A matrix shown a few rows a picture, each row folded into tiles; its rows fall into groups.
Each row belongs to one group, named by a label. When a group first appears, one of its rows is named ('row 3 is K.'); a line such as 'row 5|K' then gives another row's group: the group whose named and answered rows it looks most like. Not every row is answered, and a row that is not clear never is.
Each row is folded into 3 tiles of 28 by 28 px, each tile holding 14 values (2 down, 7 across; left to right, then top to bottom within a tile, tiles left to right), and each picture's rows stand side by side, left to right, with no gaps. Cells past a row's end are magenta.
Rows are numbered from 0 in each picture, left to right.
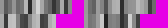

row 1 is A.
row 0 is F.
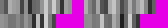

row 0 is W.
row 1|A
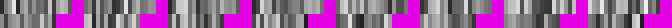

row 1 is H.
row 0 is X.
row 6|X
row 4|F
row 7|A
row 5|W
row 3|W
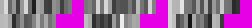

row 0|H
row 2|A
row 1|H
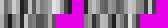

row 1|W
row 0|A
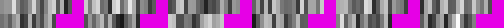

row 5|H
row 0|A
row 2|H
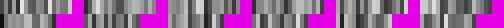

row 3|W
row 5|A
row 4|F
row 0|X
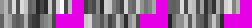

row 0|X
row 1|H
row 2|X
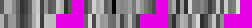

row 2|X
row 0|F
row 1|W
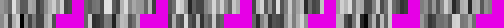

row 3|F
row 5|H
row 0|A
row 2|W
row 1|H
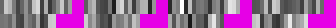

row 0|F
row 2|X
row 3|H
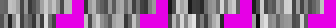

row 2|W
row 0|W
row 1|F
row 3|F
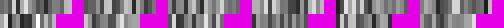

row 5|F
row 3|X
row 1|H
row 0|H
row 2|H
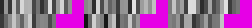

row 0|X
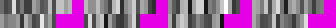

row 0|X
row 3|H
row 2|A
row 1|A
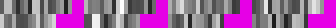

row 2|A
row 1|F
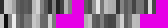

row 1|H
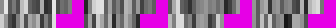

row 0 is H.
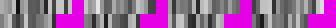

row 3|W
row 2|F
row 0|X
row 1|A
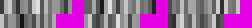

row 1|H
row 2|X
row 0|F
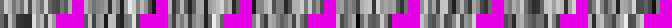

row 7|F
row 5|H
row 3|W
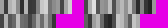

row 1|F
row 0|W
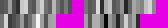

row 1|X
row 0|H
